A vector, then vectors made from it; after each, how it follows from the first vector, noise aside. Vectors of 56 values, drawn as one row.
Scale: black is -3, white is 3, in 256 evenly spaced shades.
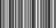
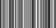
copied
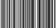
sign-scrambled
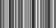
copied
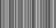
shrunk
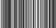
sign-scrambled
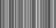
shrunk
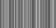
shrunk
